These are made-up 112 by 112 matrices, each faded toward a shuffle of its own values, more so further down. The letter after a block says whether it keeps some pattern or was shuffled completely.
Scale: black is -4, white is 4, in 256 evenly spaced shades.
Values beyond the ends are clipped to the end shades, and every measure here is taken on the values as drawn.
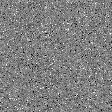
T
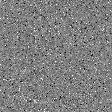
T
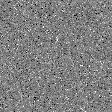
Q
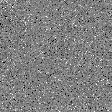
T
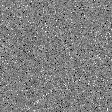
Q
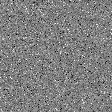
Q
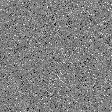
T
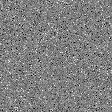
T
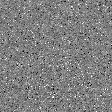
T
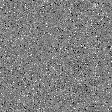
T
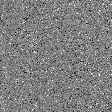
T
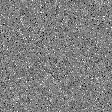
T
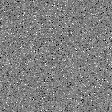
T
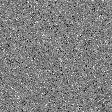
Q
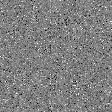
T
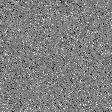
Q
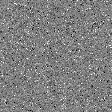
T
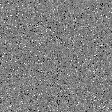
T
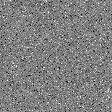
T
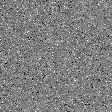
Q
